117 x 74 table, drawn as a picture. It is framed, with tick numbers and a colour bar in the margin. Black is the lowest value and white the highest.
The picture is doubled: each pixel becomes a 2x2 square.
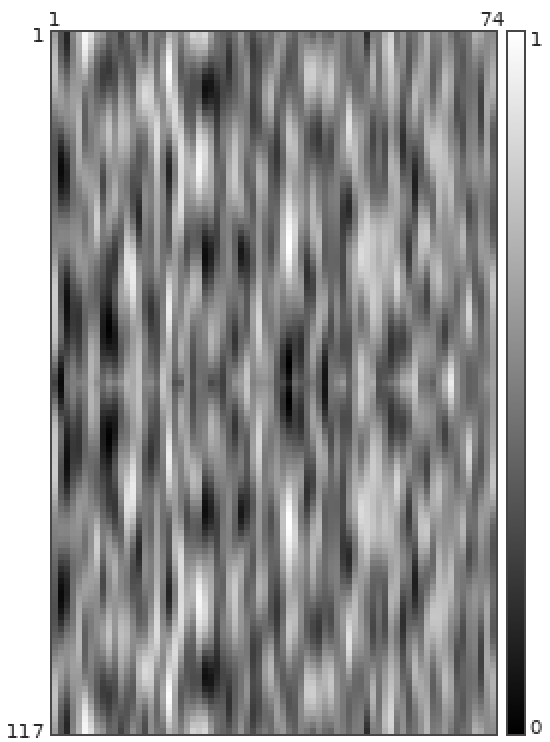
Streaks run downward. It is mirror symmetric from top to bottom. There is no overall slope. The histogram is bell-shaped.
